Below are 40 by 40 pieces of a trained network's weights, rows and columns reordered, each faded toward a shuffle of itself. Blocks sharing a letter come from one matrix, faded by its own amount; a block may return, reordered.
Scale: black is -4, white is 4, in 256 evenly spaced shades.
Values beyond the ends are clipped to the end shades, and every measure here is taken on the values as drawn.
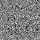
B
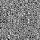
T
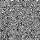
B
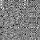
T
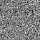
B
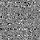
T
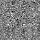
B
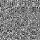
T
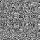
T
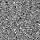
B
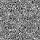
B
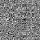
T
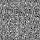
B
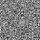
T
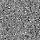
B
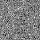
B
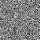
T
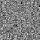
T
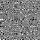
T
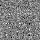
B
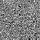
B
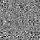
T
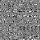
T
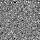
B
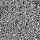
B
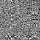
T
